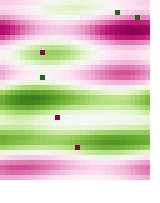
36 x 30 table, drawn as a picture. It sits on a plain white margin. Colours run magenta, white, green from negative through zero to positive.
Ninth with the lowest average: top right. Ninth with the highest average: middle left. Stripes: horizontal, repeating 4 times. Lone odd cells: 6, 3 higher and 3 lower than their neighbours.
